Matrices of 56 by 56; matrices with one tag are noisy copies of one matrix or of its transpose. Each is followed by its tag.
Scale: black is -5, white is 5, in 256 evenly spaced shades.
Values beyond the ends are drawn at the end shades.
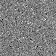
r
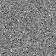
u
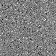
r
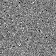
r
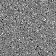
r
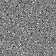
r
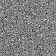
r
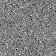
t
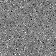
t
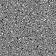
r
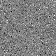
t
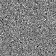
r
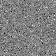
t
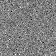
t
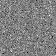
u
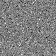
r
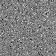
r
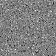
u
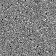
r
